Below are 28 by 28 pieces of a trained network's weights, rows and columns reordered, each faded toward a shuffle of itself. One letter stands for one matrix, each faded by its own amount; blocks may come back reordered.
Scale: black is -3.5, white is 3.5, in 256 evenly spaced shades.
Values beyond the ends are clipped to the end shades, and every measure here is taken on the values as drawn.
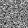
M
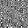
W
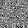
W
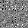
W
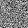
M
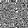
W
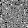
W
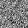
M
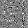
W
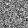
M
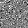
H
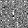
W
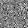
W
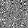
W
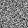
M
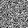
M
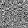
W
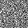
H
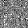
W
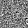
M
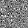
W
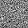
M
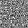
H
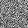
M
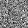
H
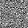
H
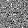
H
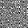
W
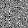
W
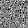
W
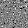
W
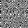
W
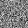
M
